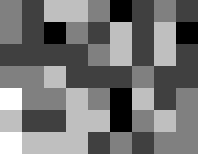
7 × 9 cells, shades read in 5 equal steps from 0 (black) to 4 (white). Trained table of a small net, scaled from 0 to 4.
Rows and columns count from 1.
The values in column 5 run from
1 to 3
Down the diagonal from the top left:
2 1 1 1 2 0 1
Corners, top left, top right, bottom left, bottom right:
2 1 4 2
